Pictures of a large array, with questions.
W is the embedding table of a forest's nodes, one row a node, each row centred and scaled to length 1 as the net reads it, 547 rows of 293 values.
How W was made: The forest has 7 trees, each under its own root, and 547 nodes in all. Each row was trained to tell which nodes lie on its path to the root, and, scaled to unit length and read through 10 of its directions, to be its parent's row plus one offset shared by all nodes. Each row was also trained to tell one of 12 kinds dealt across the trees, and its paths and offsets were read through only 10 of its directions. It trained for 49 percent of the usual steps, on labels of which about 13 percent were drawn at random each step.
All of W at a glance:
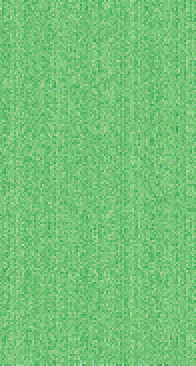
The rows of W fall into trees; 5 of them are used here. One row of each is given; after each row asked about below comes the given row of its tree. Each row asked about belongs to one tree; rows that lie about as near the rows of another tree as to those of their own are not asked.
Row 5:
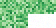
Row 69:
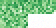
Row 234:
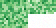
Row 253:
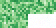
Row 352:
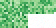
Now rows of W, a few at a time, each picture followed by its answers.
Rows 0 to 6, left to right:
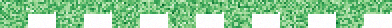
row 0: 5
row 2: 352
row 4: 69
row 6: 5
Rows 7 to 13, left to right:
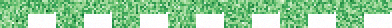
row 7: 253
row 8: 234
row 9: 5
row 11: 5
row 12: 5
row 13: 5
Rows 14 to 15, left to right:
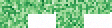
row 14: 5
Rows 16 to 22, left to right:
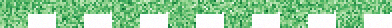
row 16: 5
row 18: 234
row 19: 234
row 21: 69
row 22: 69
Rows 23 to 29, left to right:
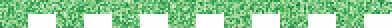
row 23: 234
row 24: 69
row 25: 352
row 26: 352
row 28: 234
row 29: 352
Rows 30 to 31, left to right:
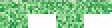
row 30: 352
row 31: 352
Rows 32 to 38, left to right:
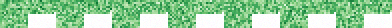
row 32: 234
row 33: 253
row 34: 253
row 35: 5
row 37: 352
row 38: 69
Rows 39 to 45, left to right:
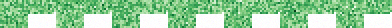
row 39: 69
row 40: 253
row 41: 5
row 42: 253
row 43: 352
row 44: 5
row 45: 352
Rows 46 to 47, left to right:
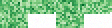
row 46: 234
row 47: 5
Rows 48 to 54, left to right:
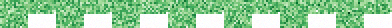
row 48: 253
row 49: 253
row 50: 5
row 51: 69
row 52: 352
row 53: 69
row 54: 352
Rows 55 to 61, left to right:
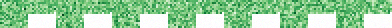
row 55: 5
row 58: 352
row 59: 69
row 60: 253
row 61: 352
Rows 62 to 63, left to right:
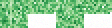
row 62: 352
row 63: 69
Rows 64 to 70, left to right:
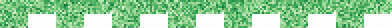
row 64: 352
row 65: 253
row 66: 69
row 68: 234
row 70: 234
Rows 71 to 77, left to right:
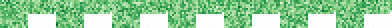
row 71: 234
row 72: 5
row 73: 234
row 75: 253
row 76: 253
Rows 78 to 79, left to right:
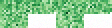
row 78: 253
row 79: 5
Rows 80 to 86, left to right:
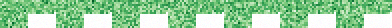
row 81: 253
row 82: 69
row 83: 5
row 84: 234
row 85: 234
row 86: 253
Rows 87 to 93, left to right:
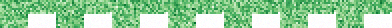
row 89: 352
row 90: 234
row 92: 5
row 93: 352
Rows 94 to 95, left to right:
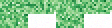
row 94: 253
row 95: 69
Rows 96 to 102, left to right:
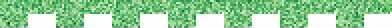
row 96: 69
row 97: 69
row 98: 234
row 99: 253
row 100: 69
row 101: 5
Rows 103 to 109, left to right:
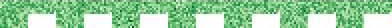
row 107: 69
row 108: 352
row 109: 69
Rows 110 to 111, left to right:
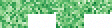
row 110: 352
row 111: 234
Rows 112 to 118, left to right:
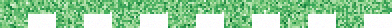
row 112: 234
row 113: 352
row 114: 5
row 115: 69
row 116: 234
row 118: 5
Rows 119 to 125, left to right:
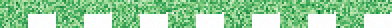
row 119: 5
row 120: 5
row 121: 352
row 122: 352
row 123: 69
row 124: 69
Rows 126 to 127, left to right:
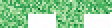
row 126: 69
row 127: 352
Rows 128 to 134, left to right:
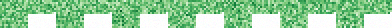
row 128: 253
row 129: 253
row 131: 352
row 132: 253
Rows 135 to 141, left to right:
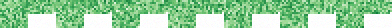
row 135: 69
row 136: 253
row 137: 253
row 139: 253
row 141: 352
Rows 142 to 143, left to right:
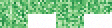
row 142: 352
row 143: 5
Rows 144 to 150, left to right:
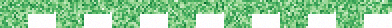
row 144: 69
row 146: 234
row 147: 253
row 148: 352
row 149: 253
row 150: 253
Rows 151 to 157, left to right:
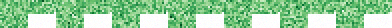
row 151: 69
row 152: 352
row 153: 5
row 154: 352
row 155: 352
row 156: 5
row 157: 69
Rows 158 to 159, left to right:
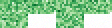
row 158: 253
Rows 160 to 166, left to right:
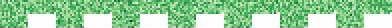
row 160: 234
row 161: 352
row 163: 253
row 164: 253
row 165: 253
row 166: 352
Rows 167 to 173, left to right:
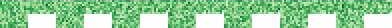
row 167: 234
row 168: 352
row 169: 253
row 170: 234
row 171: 234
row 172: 234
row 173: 352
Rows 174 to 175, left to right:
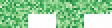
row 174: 69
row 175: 234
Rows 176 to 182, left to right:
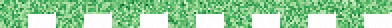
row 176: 352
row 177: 253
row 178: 253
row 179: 352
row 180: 352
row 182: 352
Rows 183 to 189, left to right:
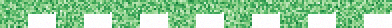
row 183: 5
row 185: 253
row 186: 352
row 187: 253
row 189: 234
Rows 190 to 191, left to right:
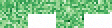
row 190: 5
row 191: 253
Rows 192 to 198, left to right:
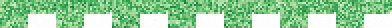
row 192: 5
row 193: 253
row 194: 234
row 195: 253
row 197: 352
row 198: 5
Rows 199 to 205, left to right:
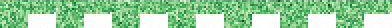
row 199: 69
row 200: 234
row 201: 352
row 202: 352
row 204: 253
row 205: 253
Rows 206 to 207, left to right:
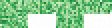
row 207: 69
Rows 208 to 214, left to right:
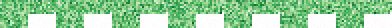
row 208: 69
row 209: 352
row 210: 253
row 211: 234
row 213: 352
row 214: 5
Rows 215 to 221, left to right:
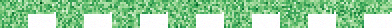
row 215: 253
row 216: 253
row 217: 234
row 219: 234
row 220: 5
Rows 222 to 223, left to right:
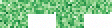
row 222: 352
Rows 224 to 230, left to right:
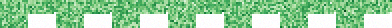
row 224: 234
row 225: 352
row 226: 5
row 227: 352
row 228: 352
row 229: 69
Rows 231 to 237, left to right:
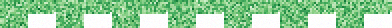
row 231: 253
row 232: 352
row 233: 69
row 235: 5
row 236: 5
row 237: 5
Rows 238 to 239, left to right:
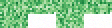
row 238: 253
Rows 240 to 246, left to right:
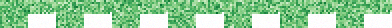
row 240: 5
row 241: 5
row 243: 352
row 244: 352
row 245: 5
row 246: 69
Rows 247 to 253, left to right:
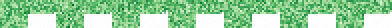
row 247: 5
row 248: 352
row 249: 5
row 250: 352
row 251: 253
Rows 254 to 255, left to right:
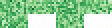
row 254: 234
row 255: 5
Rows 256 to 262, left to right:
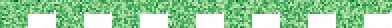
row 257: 352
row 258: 69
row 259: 234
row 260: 234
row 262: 253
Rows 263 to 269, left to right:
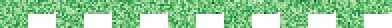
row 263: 69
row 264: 69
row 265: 253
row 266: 352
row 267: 352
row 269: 352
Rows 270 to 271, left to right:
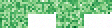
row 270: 5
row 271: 234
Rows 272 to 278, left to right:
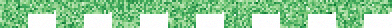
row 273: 253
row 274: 253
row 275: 234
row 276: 352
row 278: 253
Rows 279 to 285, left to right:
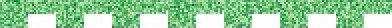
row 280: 234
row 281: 69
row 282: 5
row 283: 352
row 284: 352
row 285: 69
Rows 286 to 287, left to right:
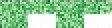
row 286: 69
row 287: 69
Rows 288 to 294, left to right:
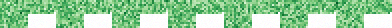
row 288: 253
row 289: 234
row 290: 253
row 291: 234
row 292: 234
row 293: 253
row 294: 234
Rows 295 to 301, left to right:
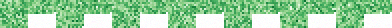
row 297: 352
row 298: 352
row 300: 352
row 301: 69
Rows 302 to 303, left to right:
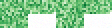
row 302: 253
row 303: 253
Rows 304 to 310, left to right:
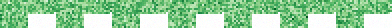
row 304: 253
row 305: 352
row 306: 5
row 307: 234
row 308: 352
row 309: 69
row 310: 352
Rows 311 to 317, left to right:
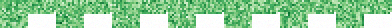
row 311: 253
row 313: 234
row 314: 352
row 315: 352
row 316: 352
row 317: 5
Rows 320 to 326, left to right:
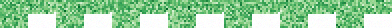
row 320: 253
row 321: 69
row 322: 234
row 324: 5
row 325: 234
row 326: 234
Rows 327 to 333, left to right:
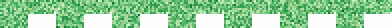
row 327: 69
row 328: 69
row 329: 234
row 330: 69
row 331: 253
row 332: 5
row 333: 234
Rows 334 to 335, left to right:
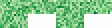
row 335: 5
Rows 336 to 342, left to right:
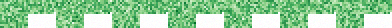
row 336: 69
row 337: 5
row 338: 352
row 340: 352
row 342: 69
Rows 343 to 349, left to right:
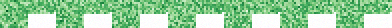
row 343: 234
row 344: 352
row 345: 69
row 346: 69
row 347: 234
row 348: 69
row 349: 69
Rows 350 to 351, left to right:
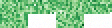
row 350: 5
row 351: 253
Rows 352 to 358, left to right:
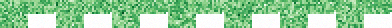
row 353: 352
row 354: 5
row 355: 234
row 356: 234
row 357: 253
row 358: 352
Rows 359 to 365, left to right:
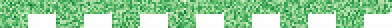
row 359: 69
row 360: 5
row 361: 253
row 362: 352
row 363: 234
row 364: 5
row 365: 253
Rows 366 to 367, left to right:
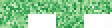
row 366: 5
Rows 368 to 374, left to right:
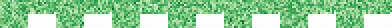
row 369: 69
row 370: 352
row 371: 253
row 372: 352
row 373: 234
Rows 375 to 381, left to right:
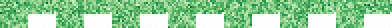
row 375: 5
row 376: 352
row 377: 352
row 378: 352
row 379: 253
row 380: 253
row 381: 69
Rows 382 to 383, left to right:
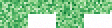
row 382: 69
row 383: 234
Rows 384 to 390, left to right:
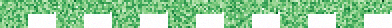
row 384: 5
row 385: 352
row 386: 253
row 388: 234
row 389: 352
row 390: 234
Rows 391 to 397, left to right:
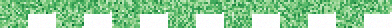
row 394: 352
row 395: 69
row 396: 69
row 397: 253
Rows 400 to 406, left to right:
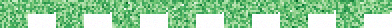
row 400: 352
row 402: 352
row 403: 234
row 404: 5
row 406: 234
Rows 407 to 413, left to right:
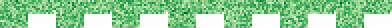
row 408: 5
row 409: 253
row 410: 234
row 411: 253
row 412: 5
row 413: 234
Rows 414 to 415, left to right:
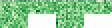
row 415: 5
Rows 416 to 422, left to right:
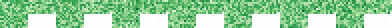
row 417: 5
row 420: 69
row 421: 69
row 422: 69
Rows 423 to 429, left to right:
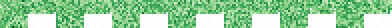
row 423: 352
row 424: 5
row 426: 253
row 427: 253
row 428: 253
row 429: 234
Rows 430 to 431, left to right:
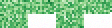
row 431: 352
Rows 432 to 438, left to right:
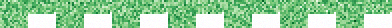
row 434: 253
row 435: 5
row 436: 253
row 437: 352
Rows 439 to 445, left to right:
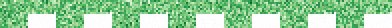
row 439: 352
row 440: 5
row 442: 253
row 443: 352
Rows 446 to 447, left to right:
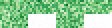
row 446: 253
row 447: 69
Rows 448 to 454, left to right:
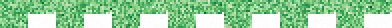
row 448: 234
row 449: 5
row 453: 5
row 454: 352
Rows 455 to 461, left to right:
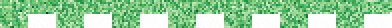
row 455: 352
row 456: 352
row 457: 253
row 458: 253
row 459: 352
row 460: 69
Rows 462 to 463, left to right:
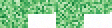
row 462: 352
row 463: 5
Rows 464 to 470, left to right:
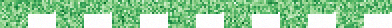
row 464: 253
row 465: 5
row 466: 5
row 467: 352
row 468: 352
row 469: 253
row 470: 69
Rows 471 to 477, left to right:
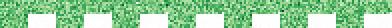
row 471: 5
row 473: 253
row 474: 69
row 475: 253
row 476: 253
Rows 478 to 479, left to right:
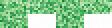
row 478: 352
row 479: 234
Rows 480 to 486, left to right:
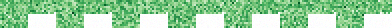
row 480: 253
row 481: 352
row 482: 234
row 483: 234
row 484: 352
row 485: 253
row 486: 5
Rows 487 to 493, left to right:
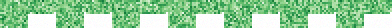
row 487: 352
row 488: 352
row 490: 352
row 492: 5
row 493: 69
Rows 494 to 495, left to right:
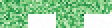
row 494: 5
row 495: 253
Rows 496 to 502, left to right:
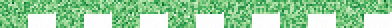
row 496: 5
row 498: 352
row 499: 352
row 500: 253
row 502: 253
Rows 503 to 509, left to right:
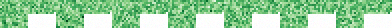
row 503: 352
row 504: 69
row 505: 352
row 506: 253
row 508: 69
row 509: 5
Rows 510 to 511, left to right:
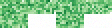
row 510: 69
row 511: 5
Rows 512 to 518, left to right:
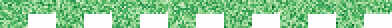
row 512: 253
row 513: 234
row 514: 69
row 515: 5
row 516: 253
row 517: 234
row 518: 5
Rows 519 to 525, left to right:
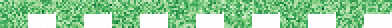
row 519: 352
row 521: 352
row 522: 5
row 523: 352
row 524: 234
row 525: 253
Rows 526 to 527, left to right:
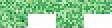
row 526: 5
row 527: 352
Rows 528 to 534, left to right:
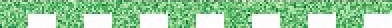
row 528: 69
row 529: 352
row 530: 234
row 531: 69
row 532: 234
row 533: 352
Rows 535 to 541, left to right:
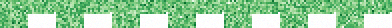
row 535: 352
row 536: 5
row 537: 69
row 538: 234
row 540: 69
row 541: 352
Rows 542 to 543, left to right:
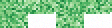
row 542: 234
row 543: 234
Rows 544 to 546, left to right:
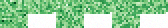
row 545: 352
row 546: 69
